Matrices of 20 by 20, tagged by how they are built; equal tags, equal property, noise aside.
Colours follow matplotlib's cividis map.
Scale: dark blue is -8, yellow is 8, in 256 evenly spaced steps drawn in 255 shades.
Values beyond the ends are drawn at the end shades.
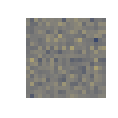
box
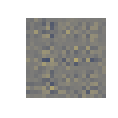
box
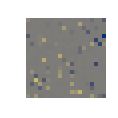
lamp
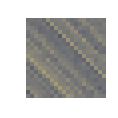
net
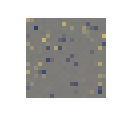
lamp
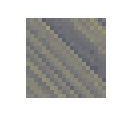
net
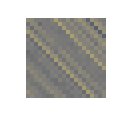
net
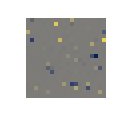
lamp
